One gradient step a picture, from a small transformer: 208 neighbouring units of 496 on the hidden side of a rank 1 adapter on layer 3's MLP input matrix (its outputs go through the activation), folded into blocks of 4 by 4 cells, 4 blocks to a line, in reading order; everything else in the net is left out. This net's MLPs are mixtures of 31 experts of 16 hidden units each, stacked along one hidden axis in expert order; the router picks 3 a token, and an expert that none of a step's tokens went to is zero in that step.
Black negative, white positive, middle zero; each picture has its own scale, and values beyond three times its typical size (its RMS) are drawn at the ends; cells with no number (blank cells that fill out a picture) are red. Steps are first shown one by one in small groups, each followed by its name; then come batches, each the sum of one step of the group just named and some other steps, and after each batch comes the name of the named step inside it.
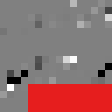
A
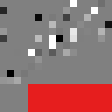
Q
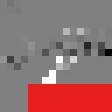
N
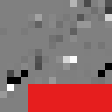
A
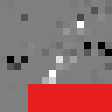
N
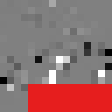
N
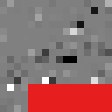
N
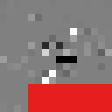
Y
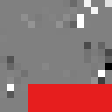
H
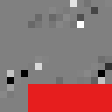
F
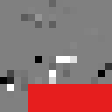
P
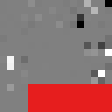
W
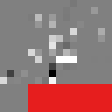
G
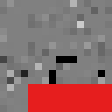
F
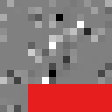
G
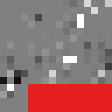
H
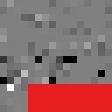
P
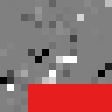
P
